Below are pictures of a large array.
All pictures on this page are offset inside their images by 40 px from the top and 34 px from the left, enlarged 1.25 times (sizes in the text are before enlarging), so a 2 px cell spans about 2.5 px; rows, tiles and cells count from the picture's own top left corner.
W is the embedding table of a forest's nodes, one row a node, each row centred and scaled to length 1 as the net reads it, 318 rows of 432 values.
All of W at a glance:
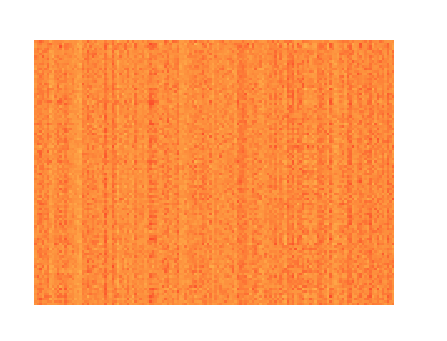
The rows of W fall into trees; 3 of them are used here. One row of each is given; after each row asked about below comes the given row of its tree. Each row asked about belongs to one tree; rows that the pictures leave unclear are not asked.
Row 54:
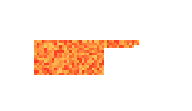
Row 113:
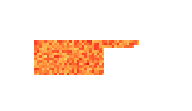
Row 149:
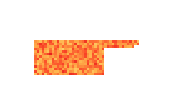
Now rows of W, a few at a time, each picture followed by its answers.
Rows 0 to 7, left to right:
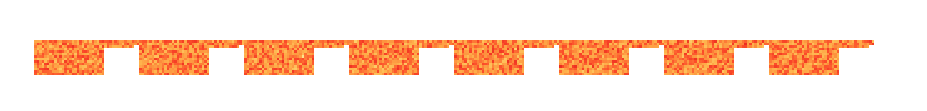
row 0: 54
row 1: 113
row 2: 54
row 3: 149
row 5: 149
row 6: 149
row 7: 149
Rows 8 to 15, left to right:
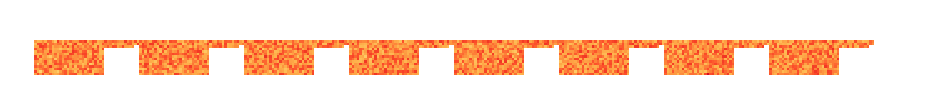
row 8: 149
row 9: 149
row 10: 149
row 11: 54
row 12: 54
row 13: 113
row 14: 113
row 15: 113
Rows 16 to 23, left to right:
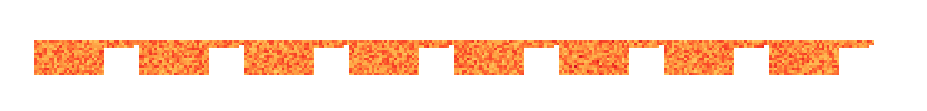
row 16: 54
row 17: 149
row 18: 113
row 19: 113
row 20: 149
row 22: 113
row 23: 149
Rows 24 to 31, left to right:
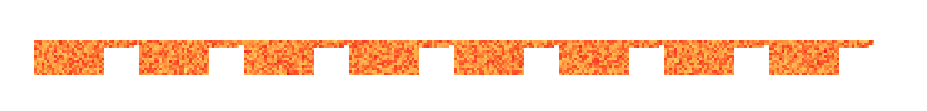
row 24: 113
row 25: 54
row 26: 113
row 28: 113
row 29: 113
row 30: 54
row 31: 113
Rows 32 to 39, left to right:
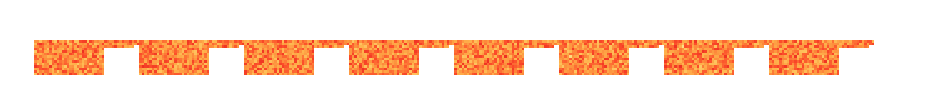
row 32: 149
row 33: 149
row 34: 54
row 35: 54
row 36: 113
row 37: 113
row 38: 149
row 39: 149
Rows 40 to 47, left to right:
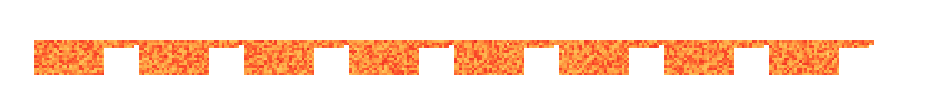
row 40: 149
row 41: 113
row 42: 149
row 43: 113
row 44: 54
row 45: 113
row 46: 149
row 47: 54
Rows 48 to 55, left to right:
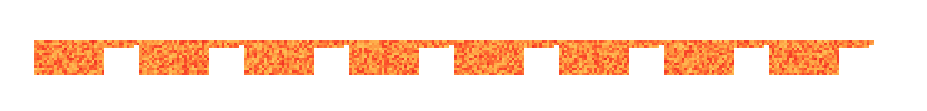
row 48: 149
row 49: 113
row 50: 54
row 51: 54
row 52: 149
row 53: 54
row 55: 54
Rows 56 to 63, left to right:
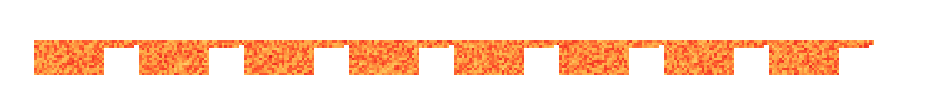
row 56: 113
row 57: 149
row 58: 149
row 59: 149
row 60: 54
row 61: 149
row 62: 113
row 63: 113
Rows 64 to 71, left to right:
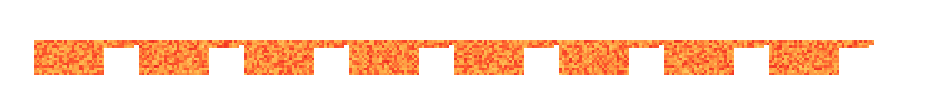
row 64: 149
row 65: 149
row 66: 113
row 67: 113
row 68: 149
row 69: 113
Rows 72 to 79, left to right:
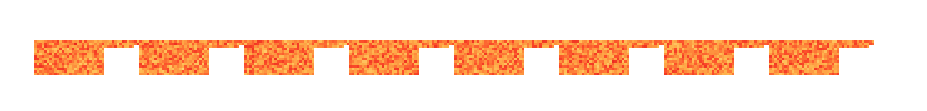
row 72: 149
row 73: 149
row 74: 149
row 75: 149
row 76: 149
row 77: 149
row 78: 54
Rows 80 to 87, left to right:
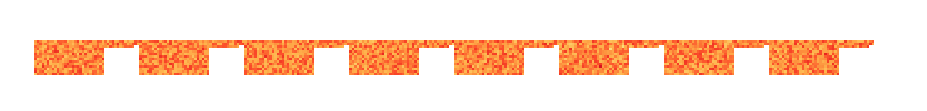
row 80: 113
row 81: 149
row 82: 54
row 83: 113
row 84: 113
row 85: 54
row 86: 149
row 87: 113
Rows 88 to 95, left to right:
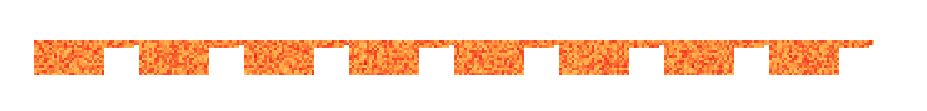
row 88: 149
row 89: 54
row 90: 149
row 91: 54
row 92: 54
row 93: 113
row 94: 54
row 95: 113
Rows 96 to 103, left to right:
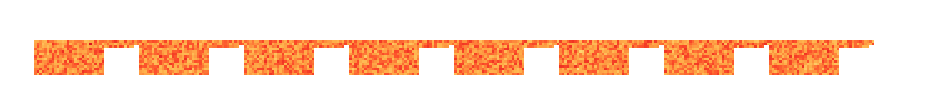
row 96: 54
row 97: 149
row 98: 113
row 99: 149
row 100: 149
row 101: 149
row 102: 113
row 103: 149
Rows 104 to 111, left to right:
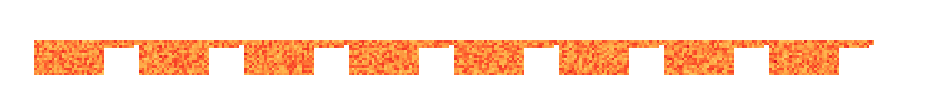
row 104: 54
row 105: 113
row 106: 113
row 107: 149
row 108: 149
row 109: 54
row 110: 149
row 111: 113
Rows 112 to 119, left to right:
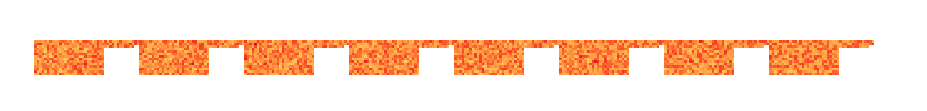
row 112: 113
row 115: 54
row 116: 149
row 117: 113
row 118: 149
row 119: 149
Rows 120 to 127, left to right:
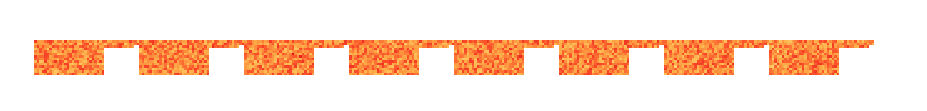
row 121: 149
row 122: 113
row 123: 149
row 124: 54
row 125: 54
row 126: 113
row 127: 113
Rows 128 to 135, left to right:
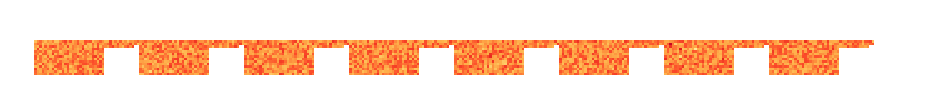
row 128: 113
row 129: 113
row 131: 113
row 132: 149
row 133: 54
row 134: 149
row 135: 149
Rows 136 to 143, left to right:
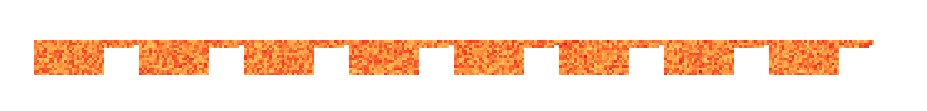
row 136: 54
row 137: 54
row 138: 54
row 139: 149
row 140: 149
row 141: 149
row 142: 54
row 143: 113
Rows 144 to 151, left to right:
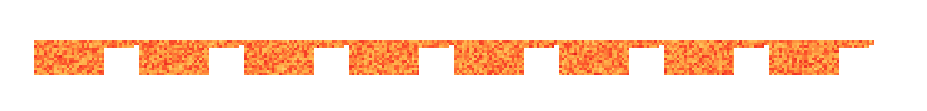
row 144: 149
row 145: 149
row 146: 149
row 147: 149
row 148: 113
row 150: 113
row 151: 54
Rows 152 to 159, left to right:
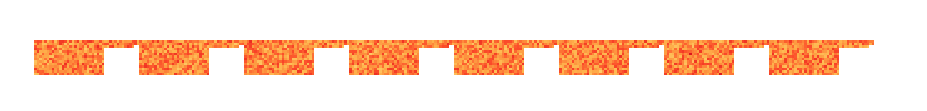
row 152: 113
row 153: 149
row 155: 113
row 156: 113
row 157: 113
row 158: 54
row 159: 54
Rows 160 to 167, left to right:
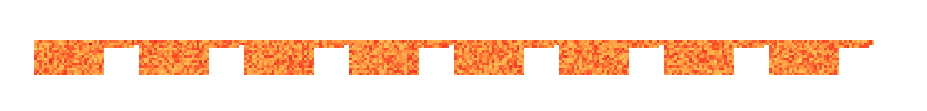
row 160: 54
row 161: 149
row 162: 113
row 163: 113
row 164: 149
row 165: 54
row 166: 149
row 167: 113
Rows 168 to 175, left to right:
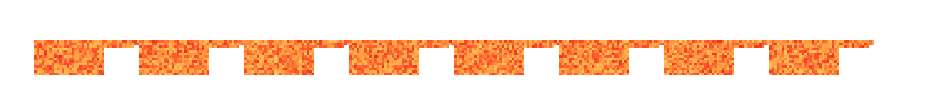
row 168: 149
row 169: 149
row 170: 113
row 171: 149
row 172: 149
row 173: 149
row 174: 113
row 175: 113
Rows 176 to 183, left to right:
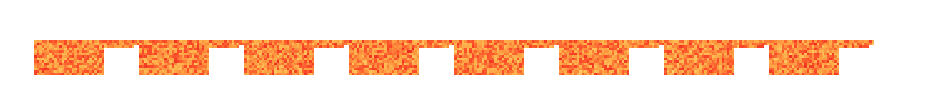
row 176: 54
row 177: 149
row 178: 113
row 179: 149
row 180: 54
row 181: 149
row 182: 113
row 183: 113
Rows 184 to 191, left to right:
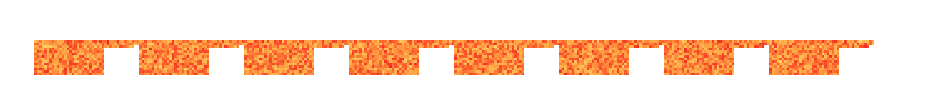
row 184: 54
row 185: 54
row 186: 149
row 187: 54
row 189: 113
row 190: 113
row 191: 113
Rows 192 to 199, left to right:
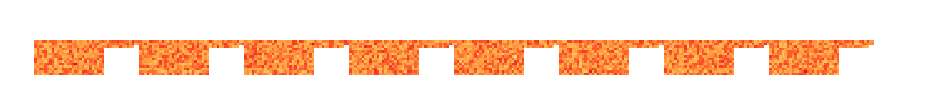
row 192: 54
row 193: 149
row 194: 149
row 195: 113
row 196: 54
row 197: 54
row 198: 113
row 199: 54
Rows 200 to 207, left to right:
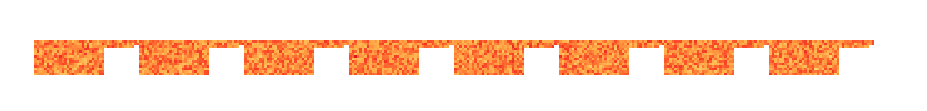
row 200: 149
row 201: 149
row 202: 54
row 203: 54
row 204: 113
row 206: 149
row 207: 54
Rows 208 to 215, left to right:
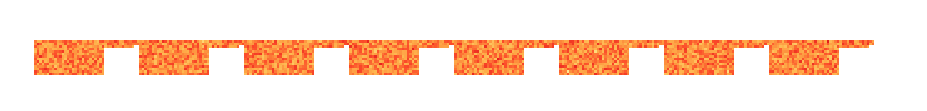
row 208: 54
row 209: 149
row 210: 149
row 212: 113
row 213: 149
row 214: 113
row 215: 54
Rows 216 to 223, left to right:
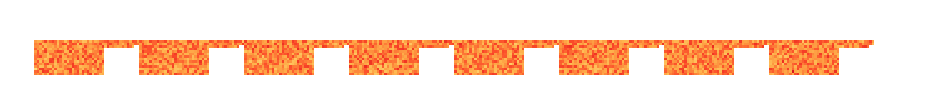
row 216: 54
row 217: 149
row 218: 149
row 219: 149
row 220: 149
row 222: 113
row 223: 113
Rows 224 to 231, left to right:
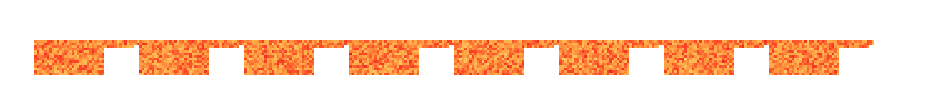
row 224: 149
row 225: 113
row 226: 113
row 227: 149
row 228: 54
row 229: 54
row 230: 113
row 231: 113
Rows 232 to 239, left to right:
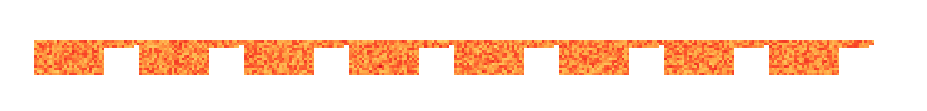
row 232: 149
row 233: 54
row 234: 149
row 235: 113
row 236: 149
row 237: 149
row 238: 149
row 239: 149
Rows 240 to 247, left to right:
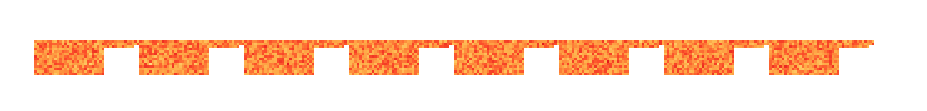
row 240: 149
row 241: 149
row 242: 113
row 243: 113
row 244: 113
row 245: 113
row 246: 54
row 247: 149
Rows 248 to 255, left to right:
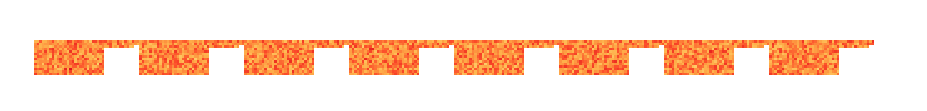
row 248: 54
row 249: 54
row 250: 54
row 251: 113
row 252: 54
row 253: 149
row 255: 54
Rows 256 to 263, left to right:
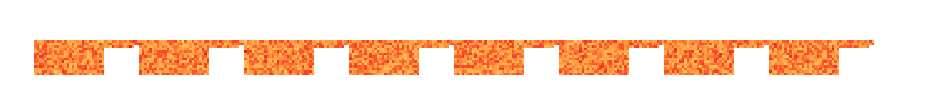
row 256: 149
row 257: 54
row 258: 113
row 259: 149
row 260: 149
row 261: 113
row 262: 54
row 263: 149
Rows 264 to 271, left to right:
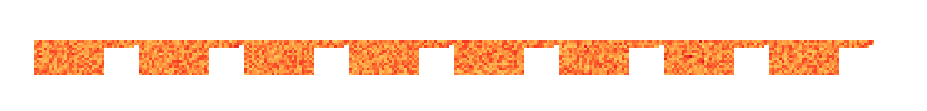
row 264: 54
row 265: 113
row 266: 113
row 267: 113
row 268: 149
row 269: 54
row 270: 113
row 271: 113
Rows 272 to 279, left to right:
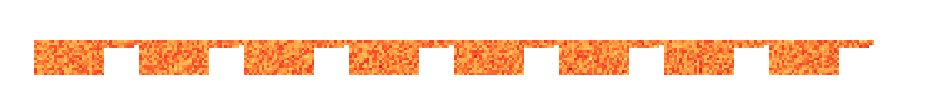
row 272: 113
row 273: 149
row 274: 54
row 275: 54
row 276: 54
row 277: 54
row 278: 54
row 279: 113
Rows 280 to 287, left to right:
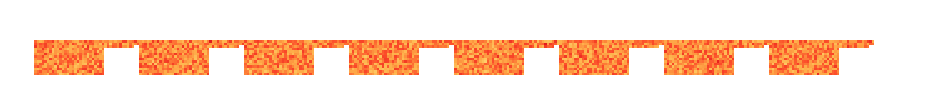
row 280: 149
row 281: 149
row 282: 149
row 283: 149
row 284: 113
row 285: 54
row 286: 113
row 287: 149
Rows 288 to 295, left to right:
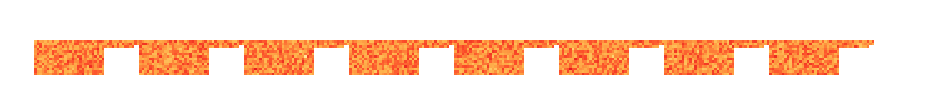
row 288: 113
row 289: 113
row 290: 54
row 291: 113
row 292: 149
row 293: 54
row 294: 54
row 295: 54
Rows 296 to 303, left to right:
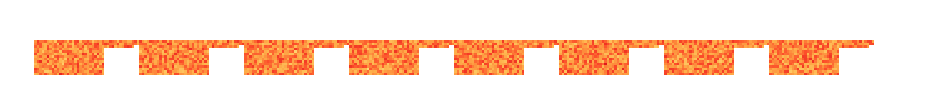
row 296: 113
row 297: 149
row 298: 149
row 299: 149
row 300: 149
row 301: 54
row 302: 54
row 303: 149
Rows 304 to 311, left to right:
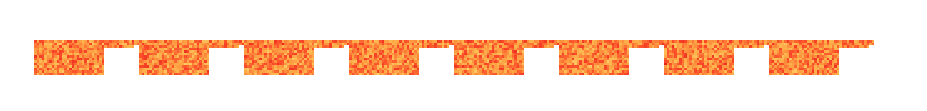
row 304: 54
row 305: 149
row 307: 149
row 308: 149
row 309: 149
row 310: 54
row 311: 54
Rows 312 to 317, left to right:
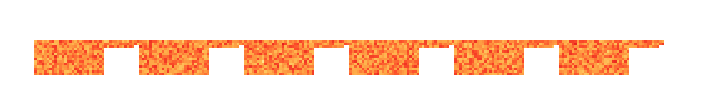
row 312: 113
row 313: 149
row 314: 149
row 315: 113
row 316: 54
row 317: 149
